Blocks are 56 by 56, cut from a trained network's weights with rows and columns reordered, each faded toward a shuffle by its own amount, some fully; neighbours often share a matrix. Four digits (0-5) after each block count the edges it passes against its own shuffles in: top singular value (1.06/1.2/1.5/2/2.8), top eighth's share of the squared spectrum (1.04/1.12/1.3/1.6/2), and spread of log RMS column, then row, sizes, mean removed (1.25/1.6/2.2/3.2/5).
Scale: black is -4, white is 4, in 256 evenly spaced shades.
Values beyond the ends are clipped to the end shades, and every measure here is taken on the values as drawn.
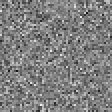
2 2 0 1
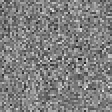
3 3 1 1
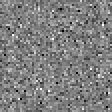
0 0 0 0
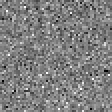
0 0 0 0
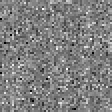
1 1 0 1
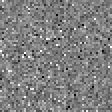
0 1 0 0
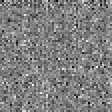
2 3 0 2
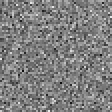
2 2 0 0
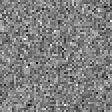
1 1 0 0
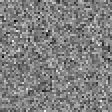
0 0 0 0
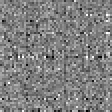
2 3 0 2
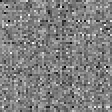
2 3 0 2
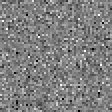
0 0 0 0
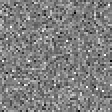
0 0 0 0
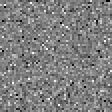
0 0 0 0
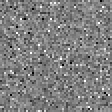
0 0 0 0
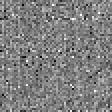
2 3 0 2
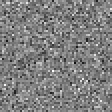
2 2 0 0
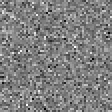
1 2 0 0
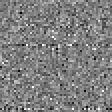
2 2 0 2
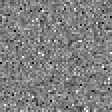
1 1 0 1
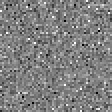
0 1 0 0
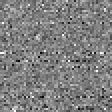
2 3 0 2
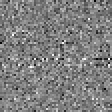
2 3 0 2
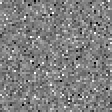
0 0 0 0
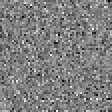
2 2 0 2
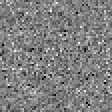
1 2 0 1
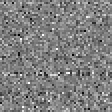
1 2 0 2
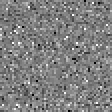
1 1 0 1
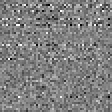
3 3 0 3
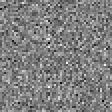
3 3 1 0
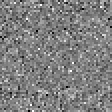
1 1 0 1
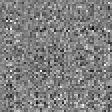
3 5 3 3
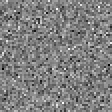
0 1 0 0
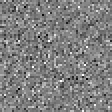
2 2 0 0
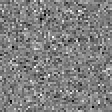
2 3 1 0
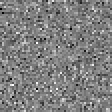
0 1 0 0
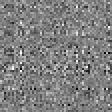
4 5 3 3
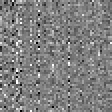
3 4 3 1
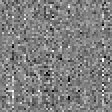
3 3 3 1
